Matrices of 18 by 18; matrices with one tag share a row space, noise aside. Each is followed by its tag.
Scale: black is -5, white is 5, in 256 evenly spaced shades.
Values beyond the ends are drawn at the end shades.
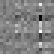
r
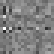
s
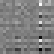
r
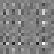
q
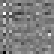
s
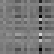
r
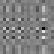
q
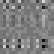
q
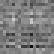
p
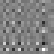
q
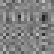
q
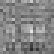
p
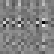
q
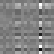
r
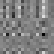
q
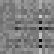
r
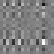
q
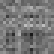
p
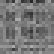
p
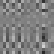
q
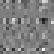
q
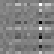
r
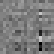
r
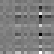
r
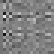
s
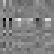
s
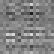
p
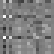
s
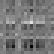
p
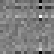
r
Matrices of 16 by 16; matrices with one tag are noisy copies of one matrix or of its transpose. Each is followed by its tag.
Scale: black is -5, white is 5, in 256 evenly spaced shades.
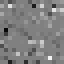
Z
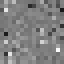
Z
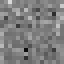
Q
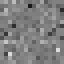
Z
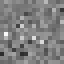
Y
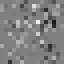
Y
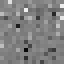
Q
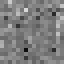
Q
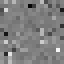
Z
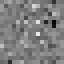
Y
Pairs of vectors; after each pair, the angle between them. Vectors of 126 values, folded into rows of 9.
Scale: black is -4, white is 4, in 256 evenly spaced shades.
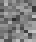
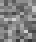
nearly opposite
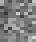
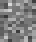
orthogonal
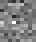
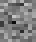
nearly opposite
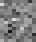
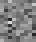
partly aligned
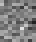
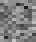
partly opposed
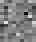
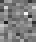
nearly opposite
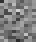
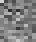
nearly opposite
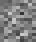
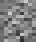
nearly parallel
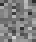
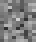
orthogonal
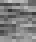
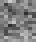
partly aligned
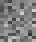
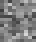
partly aligned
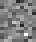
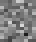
nearly opposite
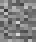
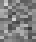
orthogonal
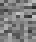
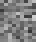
nearly parallel
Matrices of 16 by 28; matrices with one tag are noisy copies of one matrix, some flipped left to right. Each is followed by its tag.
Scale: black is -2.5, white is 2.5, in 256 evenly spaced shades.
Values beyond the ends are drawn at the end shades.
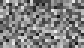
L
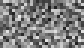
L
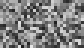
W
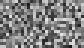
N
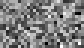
W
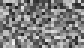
L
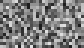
N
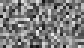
N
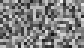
N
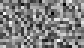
N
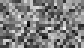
W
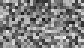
L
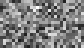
W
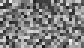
L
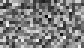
L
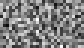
N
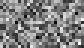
W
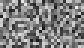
N
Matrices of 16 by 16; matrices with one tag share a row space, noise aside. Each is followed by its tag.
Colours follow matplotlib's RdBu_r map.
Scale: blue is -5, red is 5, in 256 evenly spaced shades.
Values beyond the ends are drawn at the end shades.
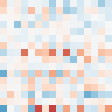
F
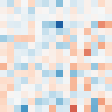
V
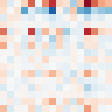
F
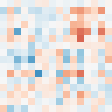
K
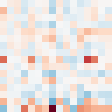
F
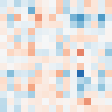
K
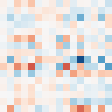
K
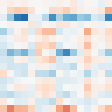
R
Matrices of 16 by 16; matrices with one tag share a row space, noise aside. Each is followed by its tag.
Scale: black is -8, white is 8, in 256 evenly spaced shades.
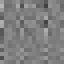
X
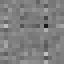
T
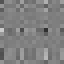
X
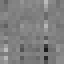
T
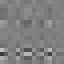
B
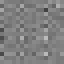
X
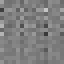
X
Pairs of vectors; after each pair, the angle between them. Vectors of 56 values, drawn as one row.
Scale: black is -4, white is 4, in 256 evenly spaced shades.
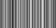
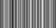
nearly parallel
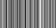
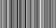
nearly parallel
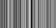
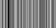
partly opposed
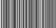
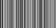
nearly opposite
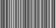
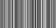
orthogonal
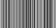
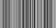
nearly parallel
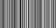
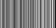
partly aligned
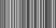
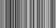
nearly opposite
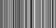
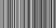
nearly opposite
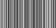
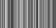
orthogonal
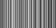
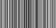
partly opposed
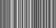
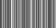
partly aligned
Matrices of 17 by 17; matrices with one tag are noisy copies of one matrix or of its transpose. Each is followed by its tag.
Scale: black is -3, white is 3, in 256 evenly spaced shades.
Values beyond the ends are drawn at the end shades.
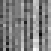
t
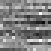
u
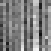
t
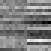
u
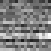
t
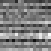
t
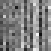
t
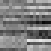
u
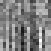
u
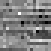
u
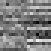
u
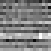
t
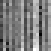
t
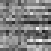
u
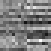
u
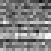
t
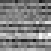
t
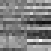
u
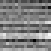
t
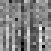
u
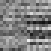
u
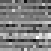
t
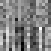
u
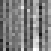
t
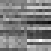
u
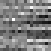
u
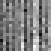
t
